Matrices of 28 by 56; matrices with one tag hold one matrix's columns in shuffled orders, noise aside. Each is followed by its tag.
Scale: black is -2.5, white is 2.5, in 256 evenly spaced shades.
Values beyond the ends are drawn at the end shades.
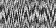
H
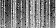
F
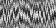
H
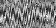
H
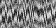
H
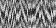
H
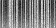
F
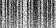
F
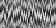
H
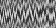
H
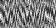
H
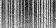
F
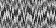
H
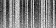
F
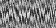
H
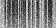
F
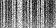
F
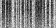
F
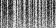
F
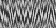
H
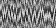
H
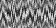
H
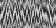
H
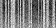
F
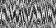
H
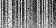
F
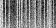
F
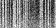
F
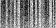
F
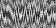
H
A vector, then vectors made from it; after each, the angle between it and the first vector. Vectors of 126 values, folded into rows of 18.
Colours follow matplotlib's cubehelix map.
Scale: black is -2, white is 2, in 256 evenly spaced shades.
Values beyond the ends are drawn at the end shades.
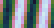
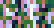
partly opposed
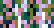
partly aligned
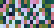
orthogonal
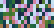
orthogonal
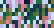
orthogonal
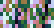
partly opposed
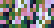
partly aligned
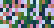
orthogonal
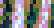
nearly parallel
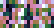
partly aligned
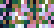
partly aligned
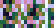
partly aligned
